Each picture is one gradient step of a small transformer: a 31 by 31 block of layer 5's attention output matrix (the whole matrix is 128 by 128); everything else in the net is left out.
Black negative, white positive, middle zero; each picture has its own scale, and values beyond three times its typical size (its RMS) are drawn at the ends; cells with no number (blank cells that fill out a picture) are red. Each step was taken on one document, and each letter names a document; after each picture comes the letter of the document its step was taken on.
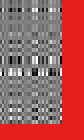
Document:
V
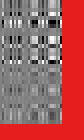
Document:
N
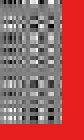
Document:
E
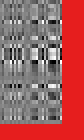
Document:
N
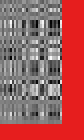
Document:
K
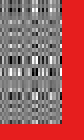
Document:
V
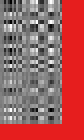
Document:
E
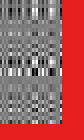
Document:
V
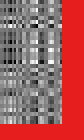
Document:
E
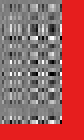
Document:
N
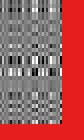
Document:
V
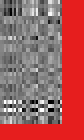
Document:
E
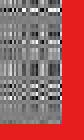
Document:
K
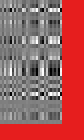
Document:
K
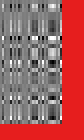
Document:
N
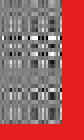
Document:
N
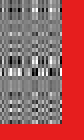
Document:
V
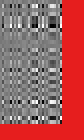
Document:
N
